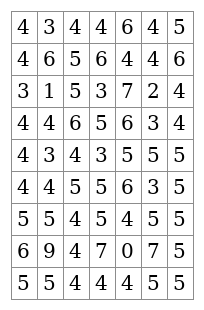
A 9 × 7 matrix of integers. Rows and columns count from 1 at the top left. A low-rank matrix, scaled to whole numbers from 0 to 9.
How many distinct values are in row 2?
3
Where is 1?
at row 3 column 2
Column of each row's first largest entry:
5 2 5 3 5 5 1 2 1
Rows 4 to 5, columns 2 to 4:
4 6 5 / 3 4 3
